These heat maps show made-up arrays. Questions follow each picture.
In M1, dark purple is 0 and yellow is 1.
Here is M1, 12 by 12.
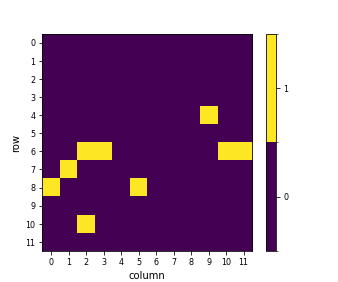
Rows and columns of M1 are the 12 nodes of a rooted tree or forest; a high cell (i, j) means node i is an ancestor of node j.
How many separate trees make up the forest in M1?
4
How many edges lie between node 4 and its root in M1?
0
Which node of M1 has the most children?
6
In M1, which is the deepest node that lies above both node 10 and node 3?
6
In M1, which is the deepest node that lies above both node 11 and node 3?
6
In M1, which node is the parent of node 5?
8
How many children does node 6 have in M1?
3
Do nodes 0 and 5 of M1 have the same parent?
yes
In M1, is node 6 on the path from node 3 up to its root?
yes
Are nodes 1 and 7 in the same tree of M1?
yes
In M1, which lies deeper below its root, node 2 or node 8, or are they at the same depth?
node 2
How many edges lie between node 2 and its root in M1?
2
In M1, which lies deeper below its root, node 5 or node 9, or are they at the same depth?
the same depth
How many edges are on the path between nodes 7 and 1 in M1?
1
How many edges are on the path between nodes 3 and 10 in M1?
2
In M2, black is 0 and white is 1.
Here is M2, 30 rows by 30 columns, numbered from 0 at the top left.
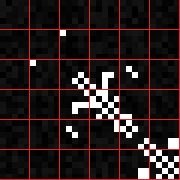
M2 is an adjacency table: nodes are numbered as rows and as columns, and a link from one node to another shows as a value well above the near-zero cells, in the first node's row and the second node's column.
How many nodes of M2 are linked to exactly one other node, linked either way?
3
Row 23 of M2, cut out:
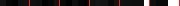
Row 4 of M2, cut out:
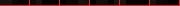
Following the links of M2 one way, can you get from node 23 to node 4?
no
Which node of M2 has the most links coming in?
node 17
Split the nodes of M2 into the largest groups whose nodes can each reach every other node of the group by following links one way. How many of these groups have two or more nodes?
3
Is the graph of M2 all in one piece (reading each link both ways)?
no
